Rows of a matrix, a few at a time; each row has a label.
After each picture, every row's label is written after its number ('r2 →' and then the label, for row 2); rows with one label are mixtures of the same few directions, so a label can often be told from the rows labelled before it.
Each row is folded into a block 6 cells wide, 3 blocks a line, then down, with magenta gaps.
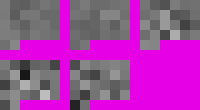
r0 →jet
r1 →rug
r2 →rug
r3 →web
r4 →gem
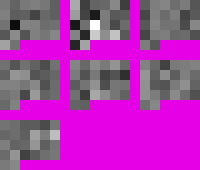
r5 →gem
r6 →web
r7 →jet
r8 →rug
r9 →web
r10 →jet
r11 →web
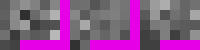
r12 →jet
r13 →gem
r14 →jet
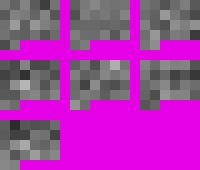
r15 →rug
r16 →gem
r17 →jet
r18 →jet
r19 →rug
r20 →web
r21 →jet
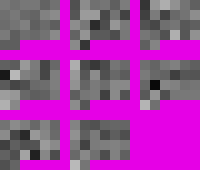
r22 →jet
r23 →web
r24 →gem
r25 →gem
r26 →gem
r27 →gem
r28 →rug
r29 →gem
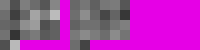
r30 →web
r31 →web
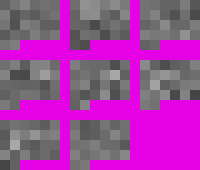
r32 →gem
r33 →jet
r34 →web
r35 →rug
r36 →rug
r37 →gem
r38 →gem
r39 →jet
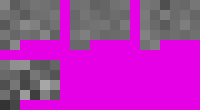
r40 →web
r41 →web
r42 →jet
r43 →rug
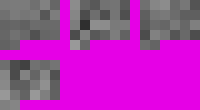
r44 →jet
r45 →gem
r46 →jet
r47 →jet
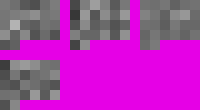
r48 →gem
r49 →gem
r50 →rug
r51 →gem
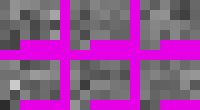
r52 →jet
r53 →web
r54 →rug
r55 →gem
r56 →gem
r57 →jet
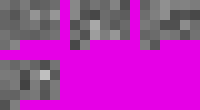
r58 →web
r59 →web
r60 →web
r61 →rug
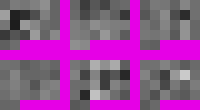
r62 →gem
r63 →jet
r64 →rug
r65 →web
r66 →web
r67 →rug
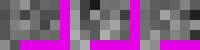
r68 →jet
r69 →jet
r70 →jet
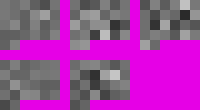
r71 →rug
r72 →rug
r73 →rug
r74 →gem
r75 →rug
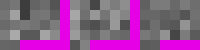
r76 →web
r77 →jet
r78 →rug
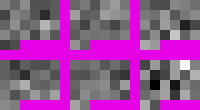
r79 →rug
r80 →rug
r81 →rug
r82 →jet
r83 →jet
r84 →rug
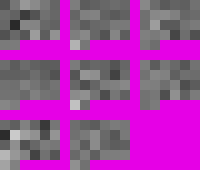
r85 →gem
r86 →gem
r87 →gem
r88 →jet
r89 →gem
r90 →rug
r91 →gem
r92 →rug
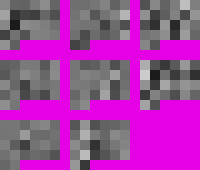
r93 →gem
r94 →jet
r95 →rug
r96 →web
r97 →rug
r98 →gem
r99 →jet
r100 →web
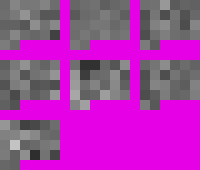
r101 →jet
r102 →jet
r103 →jet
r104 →jet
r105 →jet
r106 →jet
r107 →gem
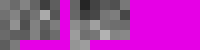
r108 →rug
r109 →jet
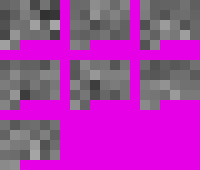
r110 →jet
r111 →web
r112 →web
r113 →web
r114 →web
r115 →jet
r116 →rug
